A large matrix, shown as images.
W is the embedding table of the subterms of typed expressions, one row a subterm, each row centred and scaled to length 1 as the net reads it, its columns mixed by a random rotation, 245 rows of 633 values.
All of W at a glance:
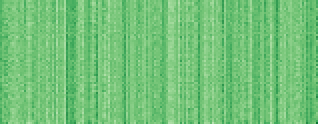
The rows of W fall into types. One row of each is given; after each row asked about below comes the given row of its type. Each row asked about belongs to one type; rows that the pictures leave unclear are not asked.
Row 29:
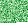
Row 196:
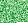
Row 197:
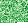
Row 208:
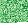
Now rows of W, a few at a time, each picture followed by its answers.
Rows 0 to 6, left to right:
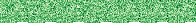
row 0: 197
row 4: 208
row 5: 208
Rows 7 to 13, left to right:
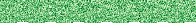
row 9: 197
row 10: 196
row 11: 208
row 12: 196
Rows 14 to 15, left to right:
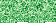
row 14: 197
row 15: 197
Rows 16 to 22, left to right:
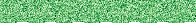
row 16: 208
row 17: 208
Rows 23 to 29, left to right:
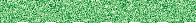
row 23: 196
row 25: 196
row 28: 208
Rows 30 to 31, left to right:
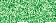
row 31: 197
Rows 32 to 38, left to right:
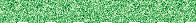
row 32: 197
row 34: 197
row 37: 197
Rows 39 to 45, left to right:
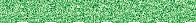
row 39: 208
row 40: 29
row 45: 196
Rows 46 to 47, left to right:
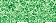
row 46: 197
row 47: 197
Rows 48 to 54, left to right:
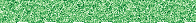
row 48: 197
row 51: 197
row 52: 197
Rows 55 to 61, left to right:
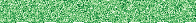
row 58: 196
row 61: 197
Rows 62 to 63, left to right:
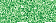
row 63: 196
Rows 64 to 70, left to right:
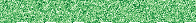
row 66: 197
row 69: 196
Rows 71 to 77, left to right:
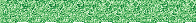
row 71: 208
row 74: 197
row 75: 197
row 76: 29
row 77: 197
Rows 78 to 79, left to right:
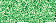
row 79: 208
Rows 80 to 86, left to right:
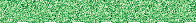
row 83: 208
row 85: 197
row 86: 29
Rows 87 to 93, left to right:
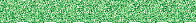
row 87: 196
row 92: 208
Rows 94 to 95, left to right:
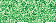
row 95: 197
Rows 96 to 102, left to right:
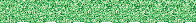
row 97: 208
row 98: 197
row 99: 208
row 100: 208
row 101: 197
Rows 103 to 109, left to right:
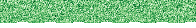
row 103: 196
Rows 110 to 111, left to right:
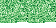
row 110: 208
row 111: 208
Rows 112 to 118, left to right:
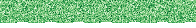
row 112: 197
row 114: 208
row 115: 208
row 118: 196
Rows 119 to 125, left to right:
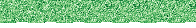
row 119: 29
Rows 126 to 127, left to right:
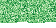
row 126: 208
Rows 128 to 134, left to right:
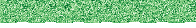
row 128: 208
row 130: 197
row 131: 197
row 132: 208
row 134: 29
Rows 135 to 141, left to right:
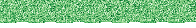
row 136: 208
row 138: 208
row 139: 197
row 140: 29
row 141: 29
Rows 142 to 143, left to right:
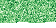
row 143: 208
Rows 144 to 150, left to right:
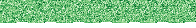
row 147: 208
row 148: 197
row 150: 208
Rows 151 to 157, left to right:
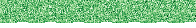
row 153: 197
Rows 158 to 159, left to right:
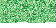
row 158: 208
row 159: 197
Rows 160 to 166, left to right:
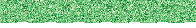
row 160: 208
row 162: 197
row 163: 208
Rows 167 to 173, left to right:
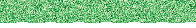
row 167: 196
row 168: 197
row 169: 196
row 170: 208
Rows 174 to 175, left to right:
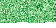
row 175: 197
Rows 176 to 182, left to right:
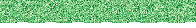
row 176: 197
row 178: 29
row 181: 197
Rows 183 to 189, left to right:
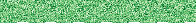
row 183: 196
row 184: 208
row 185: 197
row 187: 208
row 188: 197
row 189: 29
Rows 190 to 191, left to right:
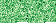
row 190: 208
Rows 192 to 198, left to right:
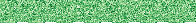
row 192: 197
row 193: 197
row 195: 197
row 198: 208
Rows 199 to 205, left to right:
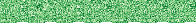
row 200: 197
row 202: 208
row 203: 29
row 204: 208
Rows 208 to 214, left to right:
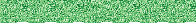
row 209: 29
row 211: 196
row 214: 208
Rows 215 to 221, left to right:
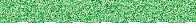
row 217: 196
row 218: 197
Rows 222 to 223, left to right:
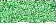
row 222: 196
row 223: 208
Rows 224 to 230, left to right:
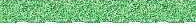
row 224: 208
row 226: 29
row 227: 29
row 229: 208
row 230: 29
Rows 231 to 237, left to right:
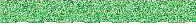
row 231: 208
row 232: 29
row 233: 197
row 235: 197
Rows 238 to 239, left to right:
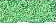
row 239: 29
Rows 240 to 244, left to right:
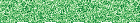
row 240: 197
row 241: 196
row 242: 197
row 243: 196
